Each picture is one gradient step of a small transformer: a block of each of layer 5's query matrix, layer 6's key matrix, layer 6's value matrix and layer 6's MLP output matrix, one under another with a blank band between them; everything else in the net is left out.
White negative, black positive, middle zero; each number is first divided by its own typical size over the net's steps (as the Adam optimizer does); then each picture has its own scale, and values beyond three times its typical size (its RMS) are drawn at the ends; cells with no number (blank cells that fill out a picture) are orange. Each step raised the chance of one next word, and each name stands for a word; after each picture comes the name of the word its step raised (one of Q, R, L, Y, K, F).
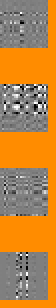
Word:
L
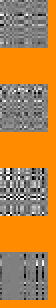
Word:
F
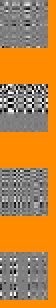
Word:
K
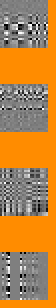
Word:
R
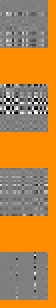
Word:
L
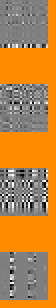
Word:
K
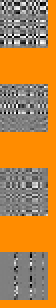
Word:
F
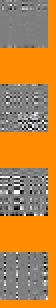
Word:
L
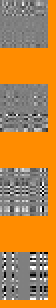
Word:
R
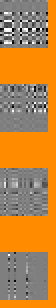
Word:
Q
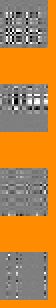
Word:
L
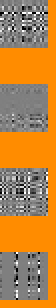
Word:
F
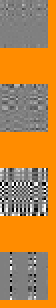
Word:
R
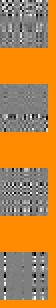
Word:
R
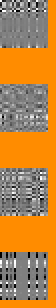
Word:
F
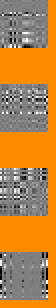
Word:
F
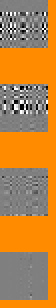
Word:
L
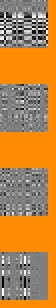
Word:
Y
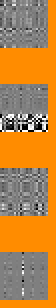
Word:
Y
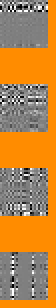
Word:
Y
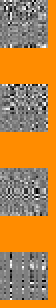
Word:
F
